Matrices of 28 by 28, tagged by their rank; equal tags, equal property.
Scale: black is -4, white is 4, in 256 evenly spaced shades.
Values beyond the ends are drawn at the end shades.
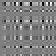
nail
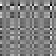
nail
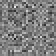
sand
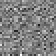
sand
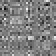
sand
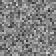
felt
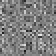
sand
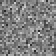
felt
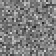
felt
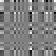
nail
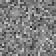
felt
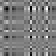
nail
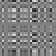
nail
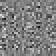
sand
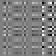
nail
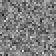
felt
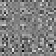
sand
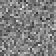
felt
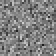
felt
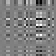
nail
